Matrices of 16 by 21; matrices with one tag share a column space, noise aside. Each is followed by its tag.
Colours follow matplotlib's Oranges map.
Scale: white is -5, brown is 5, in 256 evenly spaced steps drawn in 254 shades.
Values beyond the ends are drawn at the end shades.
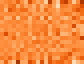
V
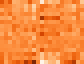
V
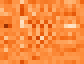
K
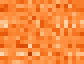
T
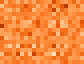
T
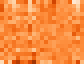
V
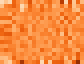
V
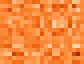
T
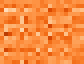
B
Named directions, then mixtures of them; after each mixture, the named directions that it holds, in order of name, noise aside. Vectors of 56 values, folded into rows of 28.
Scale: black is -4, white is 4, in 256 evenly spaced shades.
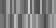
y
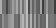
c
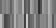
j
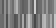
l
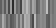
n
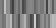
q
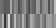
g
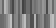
q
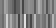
j, l, q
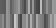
y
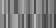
l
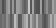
y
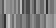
g, n, q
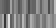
g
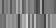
c, q, y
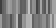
l, n, y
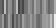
g, l, q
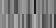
l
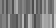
g, l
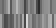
j, l, y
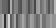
g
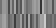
c, n, y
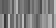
g, j, l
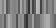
g, n, y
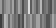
g, j, y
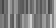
g, l, y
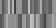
j, n, y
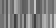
l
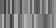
g, n, y
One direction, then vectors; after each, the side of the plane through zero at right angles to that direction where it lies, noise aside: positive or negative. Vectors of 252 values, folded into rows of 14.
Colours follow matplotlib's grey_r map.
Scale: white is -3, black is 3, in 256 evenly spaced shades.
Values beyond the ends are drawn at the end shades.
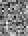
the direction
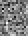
positive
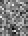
negative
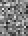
negative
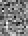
positive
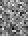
negative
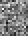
negative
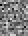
positive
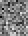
positive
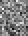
negative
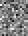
negative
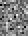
positive
